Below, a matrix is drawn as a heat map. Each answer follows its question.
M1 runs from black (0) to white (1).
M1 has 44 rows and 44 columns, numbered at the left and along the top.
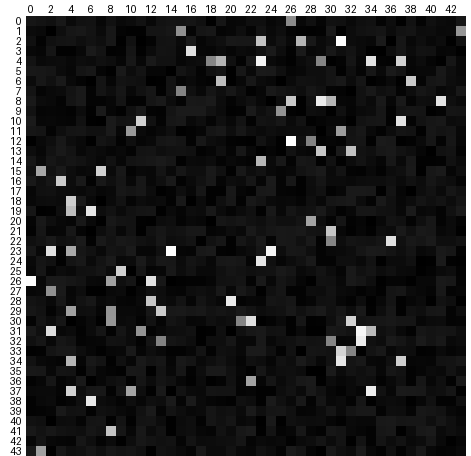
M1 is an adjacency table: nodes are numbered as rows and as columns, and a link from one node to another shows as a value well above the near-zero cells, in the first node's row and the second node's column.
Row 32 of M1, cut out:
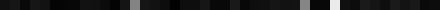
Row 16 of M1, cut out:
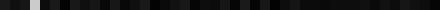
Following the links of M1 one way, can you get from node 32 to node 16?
no
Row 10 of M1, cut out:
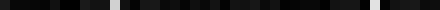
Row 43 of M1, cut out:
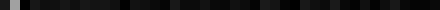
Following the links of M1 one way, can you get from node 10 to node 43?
no
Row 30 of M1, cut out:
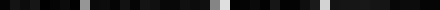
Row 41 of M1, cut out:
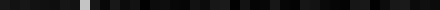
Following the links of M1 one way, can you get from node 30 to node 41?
yes
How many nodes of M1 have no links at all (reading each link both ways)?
6
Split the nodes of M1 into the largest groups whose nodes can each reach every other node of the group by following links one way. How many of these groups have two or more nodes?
4
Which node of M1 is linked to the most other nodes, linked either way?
node 4
